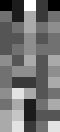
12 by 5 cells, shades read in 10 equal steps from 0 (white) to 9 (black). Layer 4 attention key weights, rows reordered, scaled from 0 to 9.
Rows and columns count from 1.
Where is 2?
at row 11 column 2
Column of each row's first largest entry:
1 2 1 1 1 2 4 2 4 3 3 3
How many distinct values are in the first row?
4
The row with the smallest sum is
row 12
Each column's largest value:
9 8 8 7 9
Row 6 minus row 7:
-1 2 -1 0 -1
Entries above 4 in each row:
4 4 3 4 4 2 2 4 2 3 3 2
